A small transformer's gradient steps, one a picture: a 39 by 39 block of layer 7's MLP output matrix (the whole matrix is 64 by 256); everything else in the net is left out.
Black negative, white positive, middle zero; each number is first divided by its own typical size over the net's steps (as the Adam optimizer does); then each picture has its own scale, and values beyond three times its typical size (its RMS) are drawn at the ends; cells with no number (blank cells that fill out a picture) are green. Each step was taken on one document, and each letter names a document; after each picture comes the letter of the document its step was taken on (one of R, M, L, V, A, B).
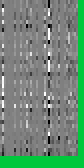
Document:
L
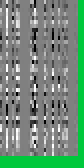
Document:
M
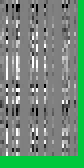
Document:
M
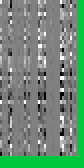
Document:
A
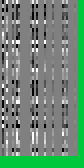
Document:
M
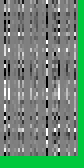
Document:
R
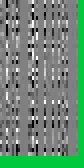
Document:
M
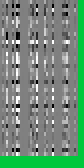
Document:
M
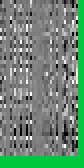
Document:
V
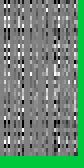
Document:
R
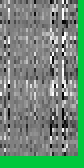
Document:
V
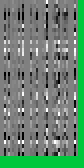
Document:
R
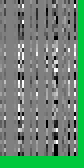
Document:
R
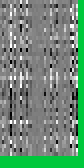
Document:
V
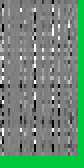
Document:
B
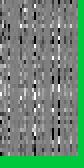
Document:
B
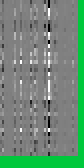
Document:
L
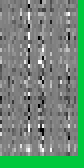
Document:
A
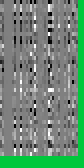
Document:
L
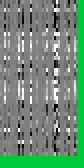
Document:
R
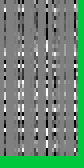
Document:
R
